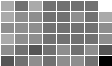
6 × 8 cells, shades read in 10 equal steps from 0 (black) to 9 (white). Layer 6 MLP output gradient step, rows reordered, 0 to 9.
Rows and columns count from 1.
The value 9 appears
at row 1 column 8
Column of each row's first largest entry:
8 1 1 1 1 3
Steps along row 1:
down up down same same same up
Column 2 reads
4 5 5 5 4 4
